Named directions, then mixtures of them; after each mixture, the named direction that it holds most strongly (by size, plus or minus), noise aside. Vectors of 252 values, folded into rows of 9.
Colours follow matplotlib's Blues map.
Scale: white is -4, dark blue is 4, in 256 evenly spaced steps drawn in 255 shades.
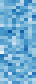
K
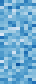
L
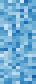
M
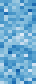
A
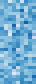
M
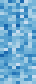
M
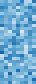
K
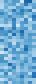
K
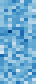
K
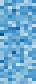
L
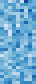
M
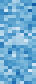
A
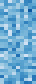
M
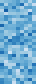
A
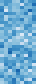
A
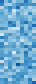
L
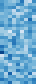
K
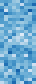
A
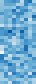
K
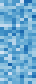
K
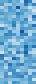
K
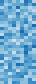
L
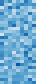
L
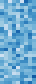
M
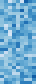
M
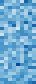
L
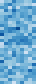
L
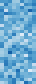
A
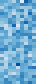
M
